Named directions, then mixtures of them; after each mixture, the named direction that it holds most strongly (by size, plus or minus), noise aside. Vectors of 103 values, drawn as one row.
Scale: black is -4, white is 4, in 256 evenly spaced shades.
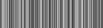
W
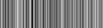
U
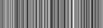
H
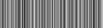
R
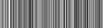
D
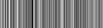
D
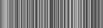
H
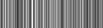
U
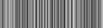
H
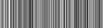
D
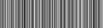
R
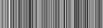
D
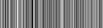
U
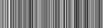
D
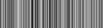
U
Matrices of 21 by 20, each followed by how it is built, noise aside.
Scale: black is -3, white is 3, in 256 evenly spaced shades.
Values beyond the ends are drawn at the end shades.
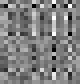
low rank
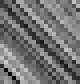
Toeplitz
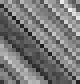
Toeplitz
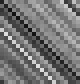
Toeplitz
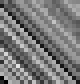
Toeplitz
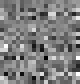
low rank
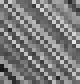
Toeplitz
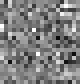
low rank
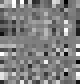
low rank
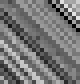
Toeplitz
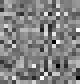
low rank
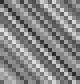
Toeplitz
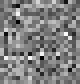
low rank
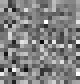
low rank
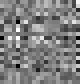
low rank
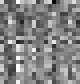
low rank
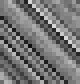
Toeplitz
